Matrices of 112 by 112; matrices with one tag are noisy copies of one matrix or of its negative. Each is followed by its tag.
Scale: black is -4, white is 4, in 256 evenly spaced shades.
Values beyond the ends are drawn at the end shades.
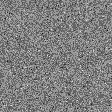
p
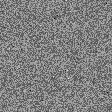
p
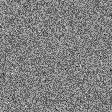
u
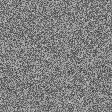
p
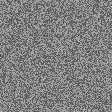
u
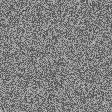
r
